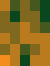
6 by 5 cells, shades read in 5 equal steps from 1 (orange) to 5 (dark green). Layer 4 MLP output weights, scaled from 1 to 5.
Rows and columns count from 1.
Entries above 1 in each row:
5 5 5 5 5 4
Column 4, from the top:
4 3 3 2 3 2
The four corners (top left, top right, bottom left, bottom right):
2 5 1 2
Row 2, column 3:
3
